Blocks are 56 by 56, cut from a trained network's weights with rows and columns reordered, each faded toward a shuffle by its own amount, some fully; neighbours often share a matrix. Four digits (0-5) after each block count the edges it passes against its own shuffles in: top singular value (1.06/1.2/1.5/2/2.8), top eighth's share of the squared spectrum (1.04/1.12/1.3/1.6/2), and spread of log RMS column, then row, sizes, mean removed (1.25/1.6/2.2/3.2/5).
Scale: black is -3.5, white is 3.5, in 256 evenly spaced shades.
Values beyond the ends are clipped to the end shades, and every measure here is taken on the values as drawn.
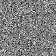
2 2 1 0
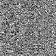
2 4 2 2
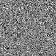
2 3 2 1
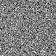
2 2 0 0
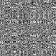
3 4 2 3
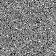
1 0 0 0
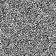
0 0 0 0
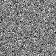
0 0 0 0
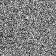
2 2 0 0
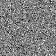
0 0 0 0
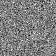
0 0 0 0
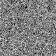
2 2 1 0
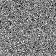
0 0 0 0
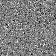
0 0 0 0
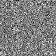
2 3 1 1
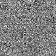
2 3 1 1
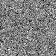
0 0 0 0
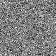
1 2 0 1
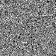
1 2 0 1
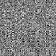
3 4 2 2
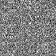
2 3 1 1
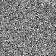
1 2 1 0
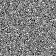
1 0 0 0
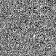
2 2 1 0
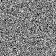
1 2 0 0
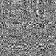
4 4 1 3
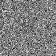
2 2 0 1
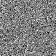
1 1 0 0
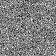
0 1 0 0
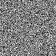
0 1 0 0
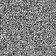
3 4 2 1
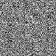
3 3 1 1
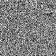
2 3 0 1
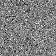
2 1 0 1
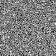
2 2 0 1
